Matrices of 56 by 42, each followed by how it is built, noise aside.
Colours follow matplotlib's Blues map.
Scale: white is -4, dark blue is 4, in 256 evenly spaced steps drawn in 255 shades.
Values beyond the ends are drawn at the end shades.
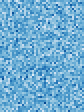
noise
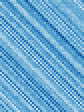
Toeplitz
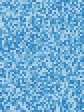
noise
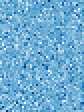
noise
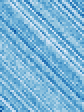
Toeplitz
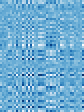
low rank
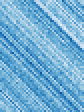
Toeplitz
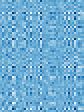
low rank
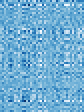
low rank
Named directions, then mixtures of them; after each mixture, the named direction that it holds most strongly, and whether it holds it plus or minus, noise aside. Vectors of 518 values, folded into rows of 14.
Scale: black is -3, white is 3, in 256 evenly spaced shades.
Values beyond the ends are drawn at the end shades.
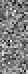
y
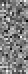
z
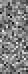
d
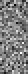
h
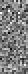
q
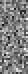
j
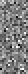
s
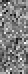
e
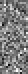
j, plus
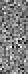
s, minus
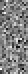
s, minus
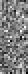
z, minus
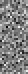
d, minus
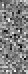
z, plus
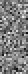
j, minus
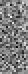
d, minus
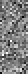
y, plus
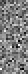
s, minus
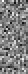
q, minus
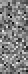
d, plus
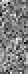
e, minus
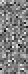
s, plus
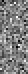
s, minus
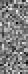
h, plus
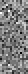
q, plus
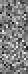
d, plus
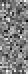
z, plus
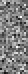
s, plus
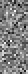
y, plus
